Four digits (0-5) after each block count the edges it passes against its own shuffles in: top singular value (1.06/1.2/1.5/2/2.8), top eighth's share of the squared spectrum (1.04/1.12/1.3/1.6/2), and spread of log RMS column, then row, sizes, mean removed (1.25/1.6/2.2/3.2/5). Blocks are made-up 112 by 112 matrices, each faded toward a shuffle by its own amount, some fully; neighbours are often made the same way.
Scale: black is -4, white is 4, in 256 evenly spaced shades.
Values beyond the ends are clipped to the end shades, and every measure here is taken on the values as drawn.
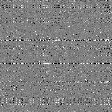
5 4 2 3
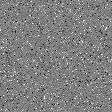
0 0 0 0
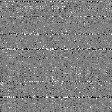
4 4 2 3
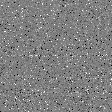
2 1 0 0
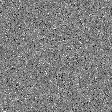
1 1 0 0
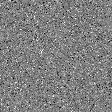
0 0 0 0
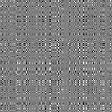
5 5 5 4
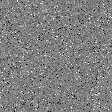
2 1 0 0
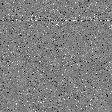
2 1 0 1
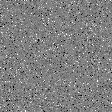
2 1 0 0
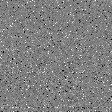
1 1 0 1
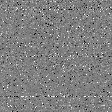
2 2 1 2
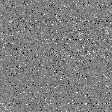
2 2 1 2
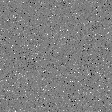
0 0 0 0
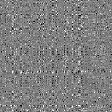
5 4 3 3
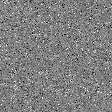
2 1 0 0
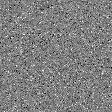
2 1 0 0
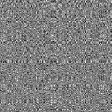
5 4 3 3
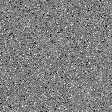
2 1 0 0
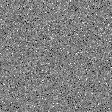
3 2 0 1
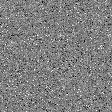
2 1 0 0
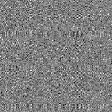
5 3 2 2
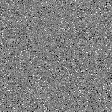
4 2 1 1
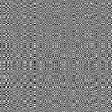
5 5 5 4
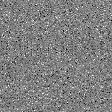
3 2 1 1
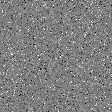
2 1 0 0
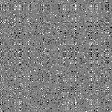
5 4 3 2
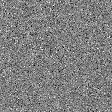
0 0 0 0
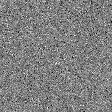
0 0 0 0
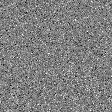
0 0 0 0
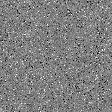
0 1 1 0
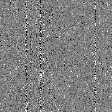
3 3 3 0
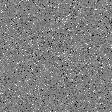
1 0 0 0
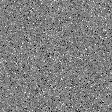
0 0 0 0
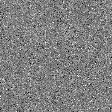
0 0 2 0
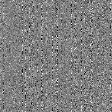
2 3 4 0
